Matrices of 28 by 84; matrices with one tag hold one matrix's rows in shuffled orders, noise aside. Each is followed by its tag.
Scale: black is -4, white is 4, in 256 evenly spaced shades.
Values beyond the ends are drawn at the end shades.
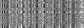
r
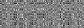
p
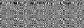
p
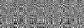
p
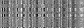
r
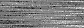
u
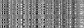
r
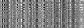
r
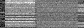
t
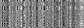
r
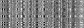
r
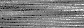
u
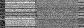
t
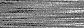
u
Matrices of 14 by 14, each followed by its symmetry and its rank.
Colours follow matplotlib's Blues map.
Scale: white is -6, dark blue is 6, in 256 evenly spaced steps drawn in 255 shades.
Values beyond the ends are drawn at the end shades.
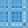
symmetric, rank one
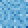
symmetric, rank three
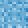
antisymmetric, rank two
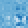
antisymmetric, rank two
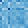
symmetric, rank three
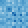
symmetric, rank three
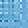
antisymmetric, rank two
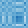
symmetric, rank one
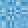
antisymmetric, rank two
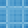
symmetric, rank one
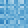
antisymmetric, rank two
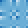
symmetric, rank one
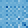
symmetric, rank three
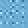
antisymmetric, rank two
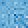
symmetric, rank three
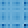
symmetric, rank one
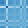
symmetric, rank one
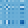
symmetric, rank one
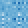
antisymmetric, rank two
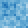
symmetric, rank three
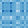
symmetric, rank one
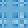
symmetric, rank one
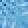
symmetric, rank three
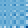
symmetric, rank one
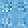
antisymmetric, rank two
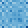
symmetric, rank three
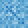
symmetric, rank three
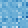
antisymmetric, rank two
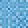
symmetric, rank three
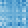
antisymmetric, rank two
